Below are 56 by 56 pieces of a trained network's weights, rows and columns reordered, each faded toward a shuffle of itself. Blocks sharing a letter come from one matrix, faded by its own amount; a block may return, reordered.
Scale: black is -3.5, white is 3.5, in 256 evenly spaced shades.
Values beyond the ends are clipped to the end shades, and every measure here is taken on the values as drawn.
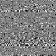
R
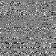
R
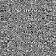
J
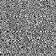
J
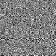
J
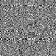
J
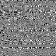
R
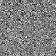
J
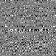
R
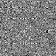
J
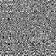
R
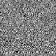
J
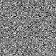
J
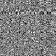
J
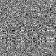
J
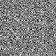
J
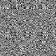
J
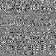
R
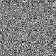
J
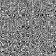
J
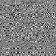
R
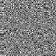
R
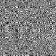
R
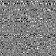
R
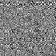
J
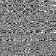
R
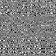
R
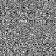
J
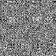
J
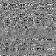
R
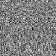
J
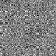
R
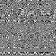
R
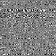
R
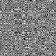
R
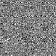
J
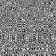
R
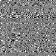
R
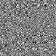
J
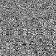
J
